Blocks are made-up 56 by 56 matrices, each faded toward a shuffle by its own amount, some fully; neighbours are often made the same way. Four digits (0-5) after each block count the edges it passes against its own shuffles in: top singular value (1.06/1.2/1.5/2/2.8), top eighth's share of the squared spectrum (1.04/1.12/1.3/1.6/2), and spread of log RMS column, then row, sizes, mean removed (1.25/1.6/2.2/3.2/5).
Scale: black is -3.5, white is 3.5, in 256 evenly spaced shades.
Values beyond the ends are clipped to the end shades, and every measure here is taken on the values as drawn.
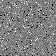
0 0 0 0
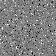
0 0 0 0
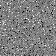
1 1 0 0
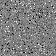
0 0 0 0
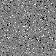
0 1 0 1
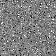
0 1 1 0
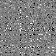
2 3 2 2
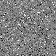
2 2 0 0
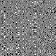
4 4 3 2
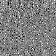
3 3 0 1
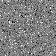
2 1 0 0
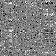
3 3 1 2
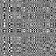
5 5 4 3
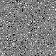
2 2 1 1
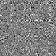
4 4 2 2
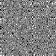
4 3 2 1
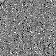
2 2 0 0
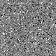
2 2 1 0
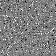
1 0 0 0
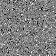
2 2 0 1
